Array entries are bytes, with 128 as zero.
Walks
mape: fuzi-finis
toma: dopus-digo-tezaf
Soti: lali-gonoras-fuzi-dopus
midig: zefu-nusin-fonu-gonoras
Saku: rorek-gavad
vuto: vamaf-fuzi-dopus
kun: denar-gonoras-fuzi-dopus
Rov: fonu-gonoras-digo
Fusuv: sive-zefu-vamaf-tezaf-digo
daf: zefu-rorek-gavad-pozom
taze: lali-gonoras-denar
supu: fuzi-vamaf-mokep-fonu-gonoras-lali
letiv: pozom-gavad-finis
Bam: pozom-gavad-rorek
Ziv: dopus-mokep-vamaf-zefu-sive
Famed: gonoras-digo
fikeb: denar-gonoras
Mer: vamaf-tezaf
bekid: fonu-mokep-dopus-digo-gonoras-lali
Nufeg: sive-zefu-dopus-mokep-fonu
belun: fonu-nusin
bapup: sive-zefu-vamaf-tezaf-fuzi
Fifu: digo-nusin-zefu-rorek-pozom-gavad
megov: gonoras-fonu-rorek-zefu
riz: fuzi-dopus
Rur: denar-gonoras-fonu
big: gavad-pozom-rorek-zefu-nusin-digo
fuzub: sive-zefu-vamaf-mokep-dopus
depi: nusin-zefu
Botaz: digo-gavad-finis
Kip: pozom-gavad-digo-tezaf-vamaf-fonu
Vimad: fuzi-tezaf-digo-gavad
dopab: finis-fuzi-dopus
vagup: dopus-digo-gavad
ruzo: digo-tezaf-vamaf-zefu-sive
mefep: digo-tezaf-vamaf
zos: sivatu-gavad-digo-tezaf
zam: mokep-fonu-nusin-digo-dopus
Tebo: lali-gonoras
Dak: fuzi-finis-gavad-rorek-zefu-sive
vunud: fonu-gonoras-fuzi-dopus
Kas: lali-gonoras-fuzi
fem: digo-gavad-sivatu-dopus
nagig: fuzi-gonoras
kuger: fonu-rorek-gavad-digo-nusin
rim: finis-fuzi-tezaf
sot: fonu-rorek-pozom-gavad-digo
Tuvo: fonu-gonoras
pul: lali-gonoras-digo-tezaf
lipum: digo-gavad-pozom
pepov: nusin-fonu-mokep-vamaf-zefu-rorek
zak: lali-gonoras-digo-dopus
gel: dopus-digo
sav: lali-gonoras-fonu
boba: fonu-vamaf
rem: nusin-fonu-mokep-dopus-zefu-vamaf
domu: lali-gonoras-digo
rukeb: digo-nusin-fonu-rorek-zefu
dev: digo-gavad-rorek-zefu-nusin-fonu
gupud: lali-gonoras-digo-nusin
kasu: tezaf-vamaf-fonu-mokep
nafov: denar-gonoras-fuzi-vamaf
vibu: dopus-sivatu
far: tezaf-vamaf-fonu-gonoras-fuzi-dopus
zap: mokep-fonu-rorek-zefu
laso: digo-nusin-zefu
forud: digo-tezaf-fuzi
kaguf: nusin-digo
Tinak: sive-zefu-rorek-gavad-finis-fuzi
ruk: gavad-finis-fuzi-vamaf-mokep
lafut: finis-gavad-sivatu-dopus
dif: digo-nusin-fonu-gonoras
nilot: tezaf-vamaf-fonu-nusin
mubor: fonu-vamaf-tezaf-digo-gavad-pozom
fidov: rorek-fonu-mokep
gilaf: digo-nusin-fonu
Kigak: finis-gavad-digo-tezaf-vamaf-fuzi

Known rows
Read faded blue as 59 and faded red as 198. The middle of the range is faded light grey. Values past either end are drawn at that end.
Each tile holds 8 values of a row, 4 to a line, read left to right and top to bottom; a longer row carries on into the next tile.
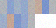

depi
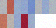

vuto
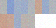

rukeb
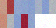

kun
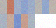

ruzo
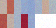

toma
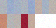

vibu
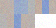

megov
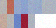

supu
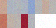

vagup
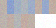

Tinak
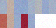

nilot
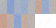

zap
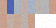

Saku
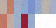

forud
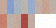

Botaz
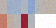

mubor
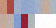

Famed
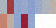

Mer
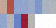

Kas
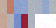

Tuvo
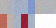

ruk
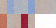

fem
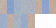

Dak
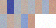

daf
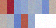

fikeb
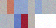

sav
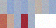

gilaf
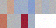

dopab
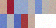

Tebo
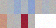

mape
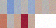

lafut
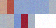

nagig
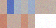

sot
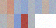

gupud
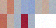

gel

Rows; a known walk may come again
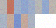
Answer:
ruzo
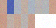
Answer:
Saku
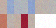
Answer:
fem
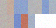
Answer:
midig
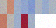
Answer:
riz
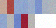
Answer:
Kas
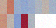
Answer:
Rov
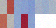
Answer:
far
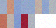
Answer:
boba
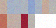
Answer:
zos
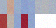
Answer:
kasu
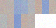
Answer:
megov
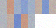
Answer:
Ziv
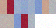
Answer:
pul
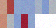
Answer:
kun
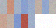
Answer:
fuzub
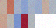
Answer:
bekid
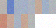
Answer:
dev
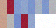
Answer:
nafov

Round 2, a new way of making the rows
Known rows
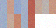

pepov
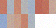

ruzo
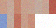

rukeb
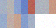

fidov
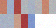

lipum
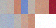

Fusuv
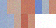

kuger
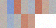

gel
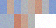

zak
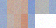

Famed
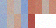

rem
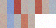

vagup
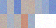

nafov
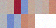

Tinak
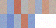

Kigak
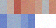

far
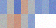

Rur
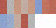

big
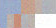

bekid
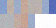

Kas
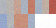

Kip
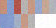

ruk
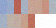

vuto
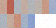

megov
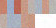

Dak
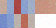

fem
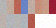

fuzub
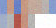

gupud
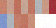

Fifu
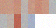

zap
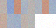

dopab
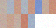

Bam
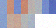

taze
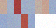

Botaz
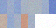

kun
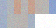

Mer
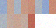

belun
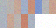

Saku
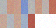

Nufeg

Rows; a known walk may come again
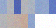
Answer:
fikeb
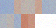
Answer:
kaguf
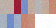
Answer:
Tinak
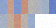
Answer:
Tebo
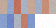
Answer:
Kigak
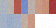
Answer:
bapup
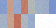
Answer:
sav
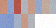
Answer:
ruk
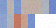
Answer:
pul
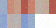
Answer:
nilot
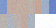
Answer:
Soti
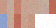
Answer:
rukeb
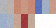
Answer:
sot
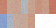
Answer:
laso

